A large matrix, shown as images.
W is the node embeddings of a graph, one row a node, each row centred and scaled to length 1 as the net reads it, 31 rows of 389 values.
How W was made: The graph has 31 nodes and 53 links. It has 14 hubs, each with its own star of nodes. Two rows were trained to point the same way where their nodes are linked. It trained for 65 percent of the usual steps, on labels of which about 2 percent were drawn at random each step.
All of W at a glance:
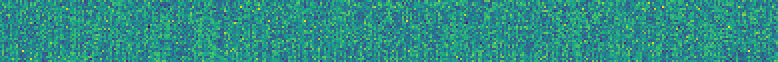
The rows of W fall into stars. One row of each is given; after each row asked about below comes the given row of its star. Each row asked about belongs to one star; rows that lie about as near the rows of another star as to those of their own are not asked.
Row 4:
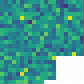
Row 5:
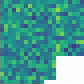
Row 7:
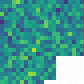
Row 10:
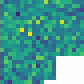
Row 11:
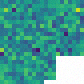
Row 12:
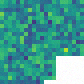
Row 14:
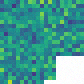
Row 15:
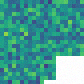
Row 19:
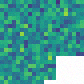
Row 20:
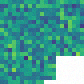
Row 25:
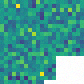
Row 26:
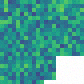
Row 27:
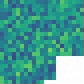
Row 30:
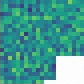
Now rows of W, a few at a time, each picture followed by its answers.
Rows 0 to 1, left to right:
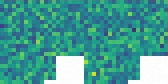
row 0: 7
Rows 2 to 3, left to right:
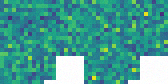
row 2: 20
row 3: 19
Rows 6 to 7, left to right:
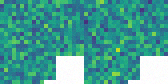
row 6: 10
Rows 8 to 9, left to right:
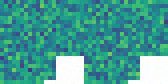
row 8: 4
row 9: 11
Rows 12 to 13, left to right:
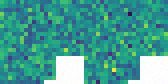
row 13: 27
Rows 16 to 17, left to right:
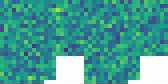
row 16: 5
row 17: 14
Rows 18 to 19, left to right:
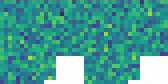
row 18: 12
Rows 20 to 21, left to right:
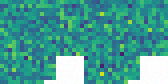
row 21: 15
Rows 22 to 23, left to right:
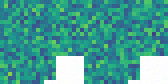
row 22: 5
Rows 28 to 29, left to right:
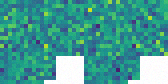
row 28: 30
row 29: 26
